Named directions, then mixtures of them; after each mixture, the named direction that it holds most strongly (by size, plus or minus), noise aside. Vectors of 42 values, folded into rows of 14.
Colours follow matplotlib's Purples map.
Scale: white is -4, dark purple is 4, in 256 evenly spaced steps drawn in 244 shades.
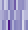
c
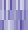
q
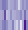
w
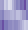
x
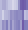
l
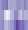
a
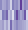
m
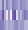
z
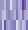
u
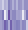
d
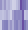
l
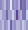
m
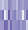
d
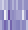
d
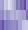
x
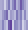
c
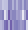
d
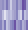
u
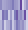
m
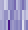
c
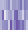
d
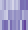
l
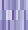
z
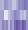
a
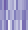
c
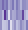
d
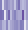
w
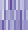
q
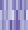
m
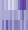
l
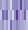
m
